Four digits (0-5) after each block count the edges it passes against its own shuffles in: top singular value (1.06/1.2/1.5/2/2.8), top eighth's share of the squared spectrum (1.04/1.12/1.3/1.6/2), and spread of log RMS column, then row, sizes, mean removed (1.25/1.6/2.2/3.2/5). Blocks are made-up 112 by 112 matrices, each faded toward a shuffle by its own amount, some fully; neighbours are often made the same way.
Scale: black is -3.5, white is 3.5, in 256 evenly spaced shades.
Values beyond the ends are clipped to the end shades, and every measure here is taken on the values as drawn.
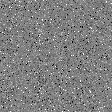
0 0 0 0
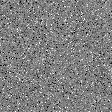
1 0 0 0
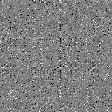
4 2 1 1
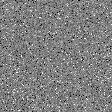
1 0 0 0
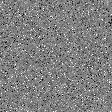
1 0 0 0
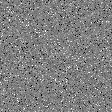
0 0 0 0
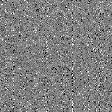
4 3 2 1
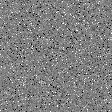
2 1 0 0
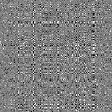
5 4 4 3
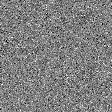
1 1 0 0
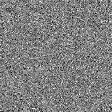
3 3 1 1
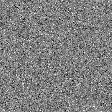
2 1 0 0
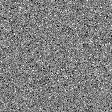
1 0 0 0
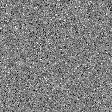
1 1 0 0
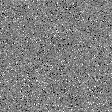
0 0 0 0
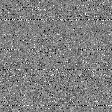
2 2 0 3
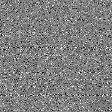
2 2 0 3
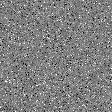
0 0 0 0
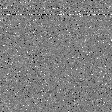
3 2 0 2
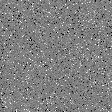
0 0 0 0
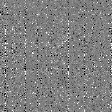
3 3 3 2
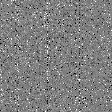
2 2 2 1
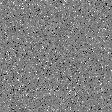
1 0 0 0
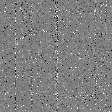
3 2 2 1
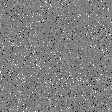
0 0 0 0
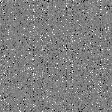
2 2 2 1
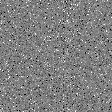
2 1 0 0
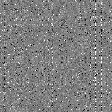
4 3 2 1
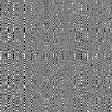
5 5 4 3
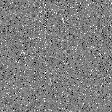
3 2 1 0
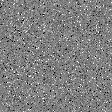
2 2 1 0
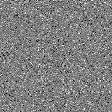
3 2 0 1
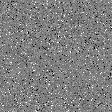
2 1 0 0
